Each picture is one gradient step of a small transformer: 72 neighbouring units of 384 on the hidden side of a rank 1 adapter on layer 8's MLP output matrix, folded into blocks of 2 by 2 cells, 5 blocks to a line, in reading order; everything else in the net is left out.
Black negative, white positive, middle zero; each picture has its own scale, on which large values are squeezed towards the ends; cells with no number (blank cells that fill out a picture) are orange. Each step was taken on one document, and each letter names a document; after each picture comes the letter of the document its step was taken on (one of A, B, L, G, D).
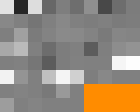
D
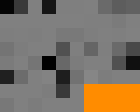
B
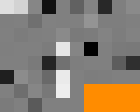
D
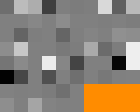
D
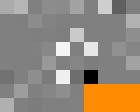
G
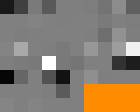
D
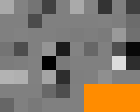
D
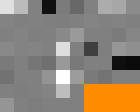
B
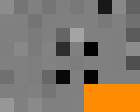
G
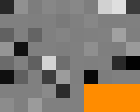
B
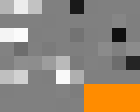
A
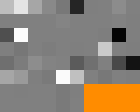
A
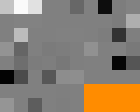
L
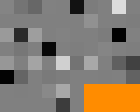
A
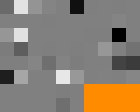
A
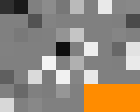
G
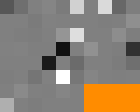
G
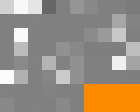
L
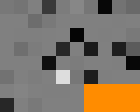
G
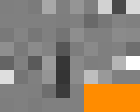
B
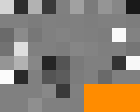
D
